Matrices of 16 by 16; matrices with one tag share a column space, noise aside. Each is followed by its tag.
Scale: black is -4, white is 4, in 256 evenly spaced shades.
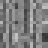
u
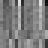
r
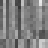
r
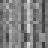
u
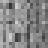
u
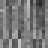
r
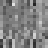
r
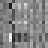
u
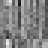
r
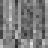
r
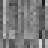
r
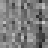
u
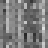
u
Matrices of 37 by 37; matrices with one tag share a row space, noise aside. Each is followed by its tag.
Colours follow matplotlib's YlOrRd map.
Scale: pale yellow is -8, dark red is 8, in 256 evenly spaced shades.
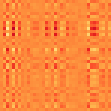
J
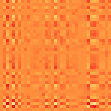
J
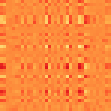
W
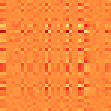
W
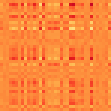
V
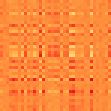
V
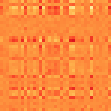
V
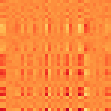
W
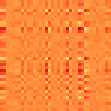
W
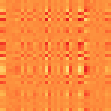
W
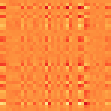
W
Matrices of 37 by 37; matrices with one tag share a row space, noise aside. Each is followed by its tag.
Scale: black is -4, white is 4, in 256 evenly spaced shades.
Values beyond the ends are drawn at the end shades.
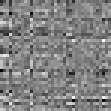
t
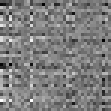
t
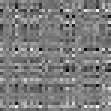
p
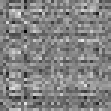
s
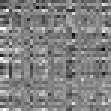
t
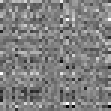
p
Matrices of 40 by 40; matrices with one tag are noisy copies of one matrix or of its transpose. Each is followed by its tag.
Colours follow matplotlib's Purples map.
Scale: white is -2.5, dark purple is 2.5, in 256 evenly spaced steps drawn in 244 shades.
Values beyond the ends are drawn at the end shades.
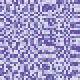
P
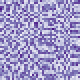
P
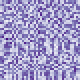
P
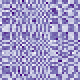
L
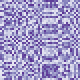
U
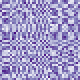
L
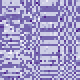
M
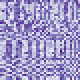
M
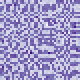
P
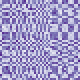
L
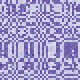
U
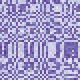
U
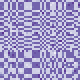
L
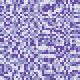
P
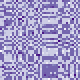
U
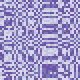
U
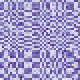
L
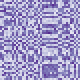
U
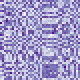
U
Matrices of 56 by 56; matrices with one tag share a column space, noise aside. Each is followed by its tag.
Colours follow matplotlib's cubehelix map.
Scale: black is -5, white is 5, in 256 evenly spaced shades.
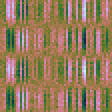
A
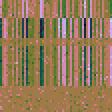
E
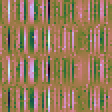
A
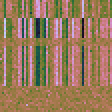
E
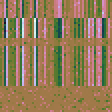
E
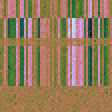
E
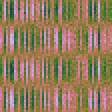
A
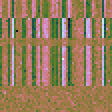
E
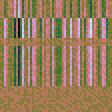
E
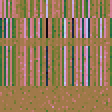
E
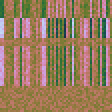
E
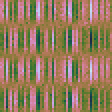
A
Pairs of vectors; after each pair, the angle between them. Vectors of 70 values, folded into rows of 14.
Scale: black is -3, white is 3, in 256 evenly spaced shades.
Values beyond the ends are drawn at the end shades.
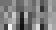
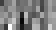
nearly parallel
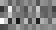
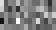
partly opposed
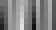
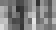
nearly opposite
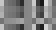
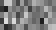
orthogonal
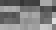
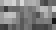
nearly opposite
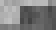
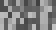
orthogonal
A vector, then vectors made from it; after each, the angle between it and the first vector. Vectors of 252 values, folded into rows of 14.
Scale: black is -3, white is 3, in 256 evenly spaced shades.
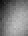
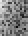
partly opposed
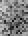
partly opposed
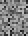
orthogonal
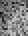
partly aligned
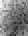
nearly opposite
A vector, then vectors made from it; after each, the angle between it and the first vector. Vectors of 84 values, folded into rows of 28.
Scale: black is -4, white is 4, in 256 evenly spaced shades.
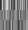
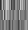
nearly parallel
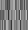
partly opposed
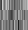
partly aligned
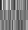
nearly parallel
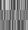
nearly parallel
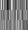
partly opposed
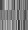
partly aligned
